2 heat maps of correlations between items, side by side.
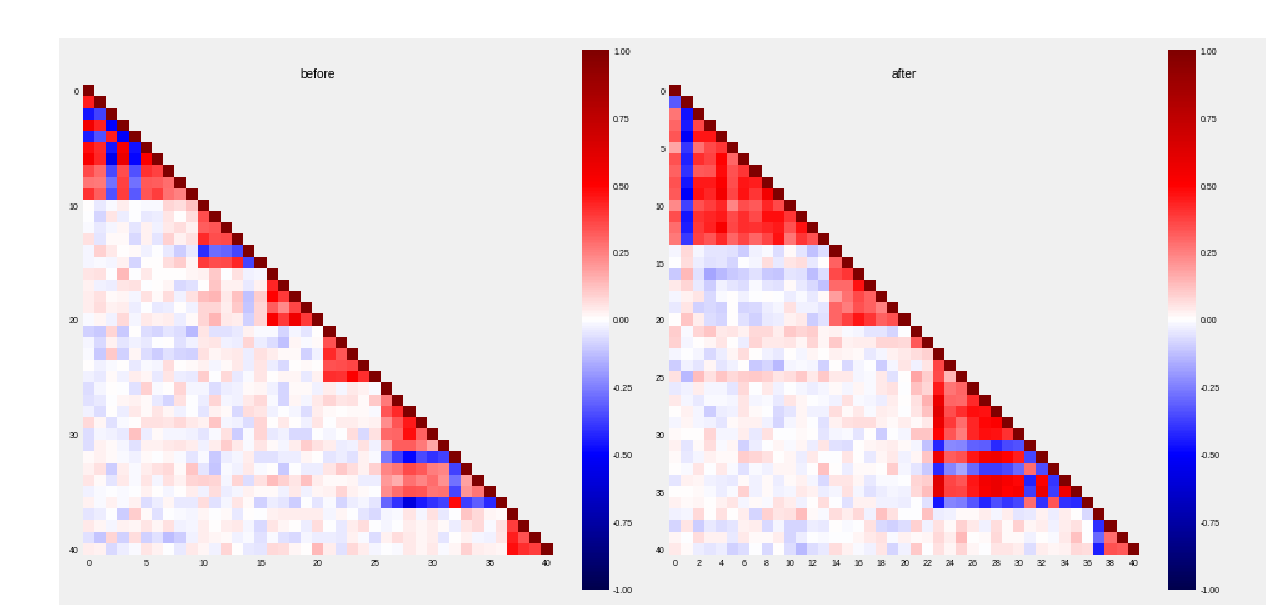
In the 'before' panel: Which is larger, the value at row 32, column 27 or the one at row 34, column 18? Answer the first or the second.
the second
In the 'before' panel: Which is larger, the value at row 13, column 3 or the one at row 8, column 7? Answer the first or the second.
the second
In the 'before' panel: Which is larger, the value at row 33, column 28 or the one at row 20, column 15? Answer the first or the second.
the first
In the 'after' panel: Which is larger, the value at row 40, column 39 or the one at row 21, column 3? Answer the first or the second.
the first
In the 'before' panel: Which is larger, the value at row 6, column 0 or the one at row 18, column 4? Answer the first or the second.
the first
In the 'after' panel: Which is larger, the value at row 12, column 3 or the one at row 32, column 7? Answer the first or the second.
the first
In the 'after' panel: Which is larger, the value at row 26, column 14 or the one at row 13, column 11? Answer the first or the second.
the second
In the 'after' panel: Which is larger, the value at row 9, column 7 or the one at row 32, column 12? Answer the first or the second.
the first
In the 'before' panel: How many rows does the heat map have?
41
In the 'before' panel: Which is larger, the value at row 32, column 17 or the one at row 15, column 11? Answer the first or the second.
the second
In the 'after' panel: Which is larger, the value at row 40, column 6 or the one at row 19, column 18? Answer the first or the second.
the second
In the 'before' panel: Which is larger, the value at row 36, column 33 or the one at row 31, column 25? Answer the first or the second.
the second
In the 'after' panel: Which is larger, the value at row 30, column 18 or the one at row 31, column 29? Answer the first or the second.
the first
